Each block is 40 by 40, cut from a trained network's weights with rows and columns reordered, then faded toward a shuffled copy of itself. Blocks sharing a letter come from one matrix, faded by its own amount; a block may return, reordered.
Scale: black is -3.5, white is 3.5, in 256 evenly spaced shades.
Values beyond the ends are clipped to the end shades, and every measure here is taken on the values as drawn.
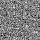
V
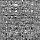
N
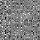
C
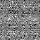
N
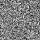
V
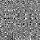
C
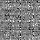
N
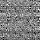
N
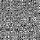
C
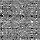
N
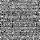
N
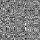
C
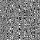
C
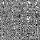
N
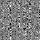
C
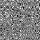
C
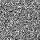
V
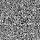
V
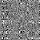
C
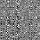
C
